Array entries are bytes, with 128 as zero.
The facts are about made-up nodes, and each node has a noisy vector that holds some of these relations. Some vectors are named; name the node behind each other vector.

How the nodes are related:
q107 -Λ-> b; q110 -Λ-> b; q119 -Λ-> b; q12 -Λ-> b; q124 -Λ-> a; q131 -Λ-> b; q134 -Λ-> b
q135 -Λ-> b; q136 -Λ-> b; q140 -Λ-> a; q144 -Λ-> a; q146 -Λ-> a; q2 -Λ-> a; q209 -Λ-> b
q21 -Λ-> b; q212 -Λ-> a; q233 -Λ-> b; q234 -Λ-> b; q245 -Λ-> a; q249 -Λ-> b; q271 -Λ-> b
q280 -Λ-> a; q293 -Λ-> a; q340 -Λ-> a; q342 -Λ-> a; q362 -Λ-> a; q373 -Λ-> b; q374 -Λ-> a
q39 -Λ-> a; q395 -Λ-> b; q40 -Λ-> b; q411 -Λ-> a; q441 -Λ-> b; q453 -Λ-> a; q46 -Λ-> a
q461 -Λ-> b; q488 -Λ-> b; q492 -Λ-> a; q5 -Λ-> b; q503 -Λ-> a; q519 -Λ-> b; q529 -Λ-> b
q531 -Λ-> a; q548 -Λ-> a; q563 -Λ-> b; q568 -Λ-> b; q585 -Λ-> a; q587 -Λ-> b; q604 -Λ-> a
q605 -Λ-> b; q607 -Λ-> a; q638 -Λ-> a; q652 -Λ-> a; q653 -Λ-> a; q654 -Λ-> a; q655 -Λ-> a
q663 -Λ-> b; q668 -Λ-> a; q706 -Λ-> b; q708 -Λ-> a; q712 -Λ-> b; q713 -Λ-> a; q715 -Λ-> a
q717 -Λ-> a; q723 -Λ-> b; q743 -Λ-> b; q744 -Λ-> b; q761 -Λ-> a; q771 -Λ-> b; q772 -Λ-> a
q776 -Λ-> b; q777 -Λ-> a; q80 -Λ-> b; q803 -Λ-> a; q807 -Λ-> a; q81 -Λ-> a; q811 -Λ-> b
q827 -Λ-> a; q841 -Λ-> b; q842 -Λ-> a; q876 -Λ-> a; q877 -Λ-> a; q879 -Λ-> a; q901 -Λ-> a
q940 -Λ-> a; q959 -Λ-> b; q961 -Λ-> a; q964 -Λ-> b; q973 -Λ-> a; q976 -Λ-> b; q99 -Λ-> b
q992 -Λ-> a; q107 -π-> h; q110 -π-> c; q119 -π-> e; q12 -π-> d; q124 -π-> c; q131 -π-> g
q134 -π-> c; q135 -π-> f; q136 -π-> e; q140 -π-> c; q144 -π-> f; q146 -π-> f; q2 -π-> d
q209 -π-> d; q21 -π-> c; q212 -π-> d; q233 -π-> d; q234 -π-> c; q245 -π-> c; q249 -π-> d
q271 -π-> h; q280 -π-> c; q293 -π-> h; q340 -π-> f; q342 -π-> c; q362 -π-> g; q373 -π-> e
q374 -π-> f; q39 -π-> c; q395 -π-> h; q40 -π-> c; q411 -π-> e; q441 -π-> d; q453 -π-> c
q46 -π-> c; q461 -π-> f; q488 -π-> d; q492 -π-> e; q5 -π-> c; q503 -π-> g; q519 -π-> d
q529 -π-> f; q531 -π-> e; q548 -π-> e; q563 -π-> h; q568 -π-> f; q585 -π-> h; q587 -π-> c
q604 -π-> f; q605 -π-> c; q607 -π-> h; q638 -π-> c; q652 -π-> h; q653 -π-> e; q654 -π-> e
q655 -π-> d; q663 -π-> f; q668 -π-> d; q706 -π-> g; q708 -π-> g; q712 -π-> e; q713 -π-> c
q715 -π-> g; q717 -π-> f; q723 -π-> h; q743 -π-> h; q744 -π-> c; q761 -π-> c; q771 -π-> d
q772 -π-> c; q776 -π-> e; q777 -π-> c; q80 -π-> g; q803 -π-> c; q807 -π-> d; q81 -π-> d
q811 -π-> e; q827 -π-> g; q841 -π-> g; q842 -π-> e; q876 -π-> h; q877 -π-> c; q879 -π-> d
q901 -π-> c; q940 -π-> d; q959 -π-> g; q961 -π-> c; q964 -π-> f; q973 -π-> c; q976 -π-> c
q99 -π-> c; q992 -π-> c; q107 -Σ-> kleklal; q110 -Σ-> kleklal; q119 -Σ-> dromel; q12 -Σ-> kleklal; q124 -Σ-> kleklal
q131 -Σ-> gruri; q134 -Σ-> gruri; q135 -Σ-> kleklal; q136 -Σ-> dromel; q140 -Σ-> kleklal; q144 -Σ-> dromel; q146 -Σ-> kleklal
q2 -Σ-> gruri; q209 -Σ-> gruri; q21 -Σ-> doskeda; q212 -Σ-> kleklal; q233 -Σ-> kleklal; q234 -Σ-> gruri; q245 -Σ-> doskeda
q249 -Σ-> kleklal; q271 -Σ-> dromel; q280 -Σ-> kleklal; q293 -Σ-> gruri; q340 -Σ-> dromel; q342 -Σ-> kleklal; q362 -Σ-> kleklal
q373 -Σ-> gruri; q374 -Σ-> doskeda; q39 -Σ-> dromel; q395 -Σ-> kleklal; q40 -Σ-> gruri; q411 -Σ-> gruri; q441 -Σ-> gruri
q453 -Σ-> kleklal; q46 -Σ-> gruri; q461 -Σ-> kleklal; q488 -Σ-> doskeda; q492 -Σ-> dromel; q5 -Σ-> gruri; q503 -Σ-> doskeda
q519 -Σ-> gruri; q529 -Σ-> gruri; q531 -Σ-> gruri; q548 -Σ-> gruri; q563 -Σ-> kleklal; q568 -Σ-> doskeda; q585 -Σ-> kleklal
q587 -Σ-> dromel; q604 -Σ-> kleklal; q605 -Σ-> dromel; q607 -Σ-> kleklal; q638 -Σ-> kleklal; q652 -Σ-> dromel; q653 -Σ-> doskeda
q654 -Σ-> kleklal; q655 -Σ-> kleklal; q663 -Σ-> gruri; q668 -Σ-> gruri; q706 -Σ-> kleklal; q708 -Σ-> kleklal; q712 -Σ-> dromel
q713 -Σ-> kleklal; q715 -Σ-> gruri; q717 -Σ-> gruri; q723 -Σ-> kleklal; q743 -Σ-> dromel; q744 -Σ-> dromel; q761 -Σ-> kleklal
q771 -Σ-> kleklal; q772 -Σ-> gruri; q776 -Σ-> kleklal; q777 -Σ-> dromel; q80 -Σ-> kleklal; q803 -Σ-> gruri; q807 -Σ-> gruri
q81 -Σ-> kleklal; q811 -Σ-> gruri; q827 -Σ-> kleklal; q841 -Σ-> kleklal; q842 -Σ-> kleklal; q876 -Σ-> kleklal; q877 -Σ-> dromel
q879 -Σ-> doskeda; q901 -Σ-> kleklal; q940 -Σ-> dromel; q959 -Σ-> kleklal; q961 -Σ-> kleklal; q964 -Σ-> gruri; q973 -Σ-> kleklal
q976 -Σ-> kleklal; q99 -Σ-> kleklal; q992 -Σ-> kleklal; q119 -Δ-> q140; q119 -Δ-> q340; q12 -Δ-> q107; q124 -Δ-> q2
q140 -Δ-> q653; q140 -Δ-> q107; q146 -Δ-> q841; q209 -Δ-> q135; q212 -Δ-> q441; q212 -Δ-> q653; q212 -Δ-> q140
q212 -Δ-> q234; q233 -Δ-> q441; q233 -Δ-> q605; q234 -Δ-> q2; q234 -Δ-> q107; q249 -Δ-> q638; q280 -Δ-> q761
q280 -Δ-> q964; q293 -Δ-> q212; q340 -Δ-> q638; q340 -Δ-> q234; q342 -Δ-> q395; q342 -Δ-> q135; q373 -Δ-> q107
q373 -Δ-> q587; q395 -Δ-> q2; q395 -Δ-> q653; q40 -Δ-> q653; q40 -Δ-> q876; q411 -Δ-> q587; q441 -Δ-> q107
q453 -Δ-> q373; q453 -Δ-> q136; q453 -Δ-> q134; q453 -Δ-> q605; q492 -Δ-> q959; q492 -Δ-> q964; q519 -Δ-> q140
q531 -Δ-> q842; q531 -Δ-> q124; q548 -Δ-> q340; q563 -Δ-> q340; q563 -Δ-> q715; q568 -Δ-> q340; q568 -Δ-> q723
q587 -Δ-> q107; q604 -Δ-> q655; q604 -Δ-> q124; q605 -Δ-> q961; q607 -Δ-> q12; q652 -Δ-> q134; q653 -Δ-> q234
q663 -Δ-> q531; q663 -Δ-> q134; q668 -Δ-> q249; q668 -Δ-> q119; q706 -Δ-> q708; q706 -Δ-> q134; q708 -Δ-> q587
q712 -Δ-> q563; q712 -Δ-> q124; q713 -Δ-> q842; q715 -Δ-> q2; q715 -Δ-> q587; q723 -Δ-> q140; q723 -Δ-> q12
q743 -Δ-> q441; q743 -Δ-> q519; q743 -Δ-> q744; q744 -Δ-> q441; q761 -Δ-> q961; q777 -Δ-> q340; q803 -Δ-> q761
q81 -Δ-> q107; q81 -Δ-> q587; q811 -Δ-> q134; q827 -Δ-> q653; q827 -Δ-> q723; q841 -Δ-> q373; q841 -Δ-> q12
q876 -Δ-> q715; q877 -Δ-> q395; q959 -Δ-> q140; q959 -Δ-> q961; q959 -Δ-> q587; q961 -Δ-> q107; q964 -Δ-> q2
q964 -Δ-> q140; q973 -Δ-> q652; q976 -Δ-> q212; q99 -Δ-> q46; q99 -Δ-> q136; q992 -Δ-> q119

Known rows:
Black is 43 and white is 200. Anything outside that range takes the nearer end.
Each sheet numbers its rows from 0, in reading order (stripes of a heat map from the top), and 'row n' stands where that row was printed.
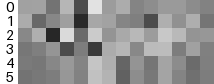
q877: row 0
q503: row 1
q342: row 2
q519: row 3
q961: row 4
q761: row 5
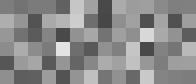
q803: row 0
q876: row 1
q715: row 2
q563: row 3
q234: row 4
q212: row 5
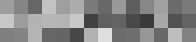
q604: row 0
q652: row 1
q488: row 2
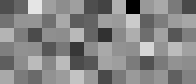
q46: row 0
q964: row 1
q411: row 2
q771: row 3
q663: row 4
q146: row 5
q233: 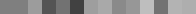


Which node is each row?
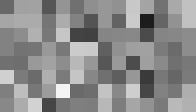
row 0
q976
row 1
q743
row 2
q811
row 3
q992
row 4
q453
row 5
q492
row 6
q395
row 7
q744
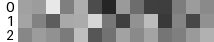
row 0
q136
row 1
q293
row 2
q461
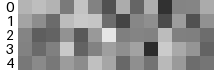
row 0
q271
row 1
q585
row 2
q827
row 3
q655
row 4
q901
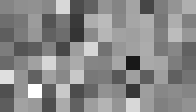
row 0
q776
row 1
q441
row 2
q131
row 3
q668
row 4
q713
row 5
q653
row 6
q99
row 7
q40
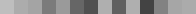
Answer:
q712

